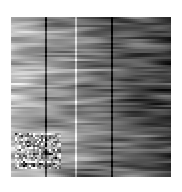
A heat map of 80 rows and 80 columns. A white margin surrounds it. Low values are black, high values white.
Odd lines: columns 18, 33 and 51. Histogram: bell-shaped. Roughest part: bottom left. Odd patch: rougher, in the bottom left. Slope: up to the left.
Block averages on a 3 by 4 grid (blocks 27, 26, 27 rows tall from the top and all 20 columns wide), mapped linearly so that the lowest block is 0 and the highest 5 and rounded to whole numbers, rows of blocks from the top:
5 3 1 1
5 4 2 0
5 4 2 1
